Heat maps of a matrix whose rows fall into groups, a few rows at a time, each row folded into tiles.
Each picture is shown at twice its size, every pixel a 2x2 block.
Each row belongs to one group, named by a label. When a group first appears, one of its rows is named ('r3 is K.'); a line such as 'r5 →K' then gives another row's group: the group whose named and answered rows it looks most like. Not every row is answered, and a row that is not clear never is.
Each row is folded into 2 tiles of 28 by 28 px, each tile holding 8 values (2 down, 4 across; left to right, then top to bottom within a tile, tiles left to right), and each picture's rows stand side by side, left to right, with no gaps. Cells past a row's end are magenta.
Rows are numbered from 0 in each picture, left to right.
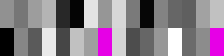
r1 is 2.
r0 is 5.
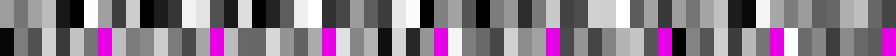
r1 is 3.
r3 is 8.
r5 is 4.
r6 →5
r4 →2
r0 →5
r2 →3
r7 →8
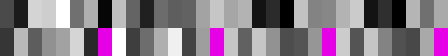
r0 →4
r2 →3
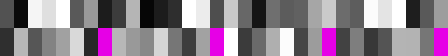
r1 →3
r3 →4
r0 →4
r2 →2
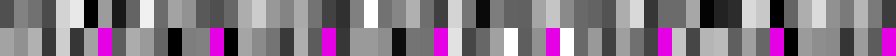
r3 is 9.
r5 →8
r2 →9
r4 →2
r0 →8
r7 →9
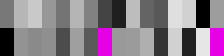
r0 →9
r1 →8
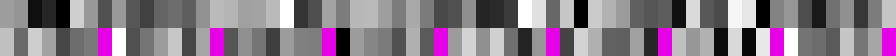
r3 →9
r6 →8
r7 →2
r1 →2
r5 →4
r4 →3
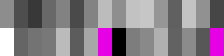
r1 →9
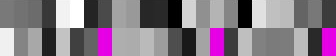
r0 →8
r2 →4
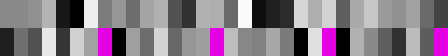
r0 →5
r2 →3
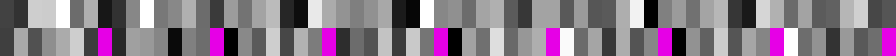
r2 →5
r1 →9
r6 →5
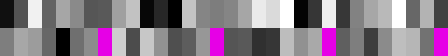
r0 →9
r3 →4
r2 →4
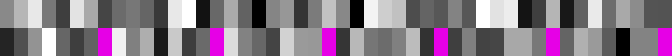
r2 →2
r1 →8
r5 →9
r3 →4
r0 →9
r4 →4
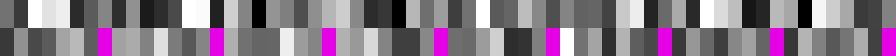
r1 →3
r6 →4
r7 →4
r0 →4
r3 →3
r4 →9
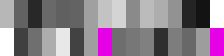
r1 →4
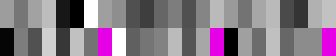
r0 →5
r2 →5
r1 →2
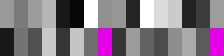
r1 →4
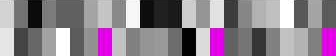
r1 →3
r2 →4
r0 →2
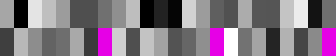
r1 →3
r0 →4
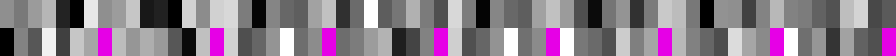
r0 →5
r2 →2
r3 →9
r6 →2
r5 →2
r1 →3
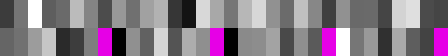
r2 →9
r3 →8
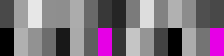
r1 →9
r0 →9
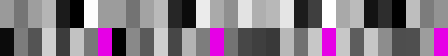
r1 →5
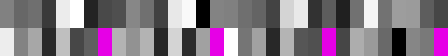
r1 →8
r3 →9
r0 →8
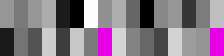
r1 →2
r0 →5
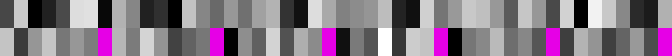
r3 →5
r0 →3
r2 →5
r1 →3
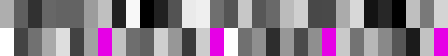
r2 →8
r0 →2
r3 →3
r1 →3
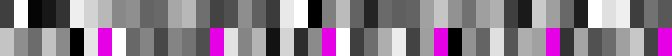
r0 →3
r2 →8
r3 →2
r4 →5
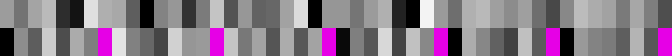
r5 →9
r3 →5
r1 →2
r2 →8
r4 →9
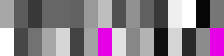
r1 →8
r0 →2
